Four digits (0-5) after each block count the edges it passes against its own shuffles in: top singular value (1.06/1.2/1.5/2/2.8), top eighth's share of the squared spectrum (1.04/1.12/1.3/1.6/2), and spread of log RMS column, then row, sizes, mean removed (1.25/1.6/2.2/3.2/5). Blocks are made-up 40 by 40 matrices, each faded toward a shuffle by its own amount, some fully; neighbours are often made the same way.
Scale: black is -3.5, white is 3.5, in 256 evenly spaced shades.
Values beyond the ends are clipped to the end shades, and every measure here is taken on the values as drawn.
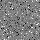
0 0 0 0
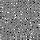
3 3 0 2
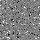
1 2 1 1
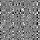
4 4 3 2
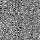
2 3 1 1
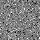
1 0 0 0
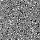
1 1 1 0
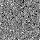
1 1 0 0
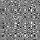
4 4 2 2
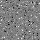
0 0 0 0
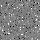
0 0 0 0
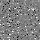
1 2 1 1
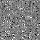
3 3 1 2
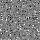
2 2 0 0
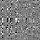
4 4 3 2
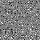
3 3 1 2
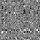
3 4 2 2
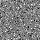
0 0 0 0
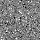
2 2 0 0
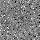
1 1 0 0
